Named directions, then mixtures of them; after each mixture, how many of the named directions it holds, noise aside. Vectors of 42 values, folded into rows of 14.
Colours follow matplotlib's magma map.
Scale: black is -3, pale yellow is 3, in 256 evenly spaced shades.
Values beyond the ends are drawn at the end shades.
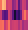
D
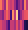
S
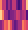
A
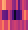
one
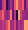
one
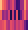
three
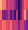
three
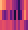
three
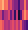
two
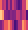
one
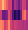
one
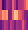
three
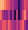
three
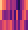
three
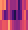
two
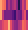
two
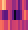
one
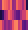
two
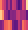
one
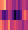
one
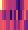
three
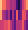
three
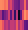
two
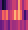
one
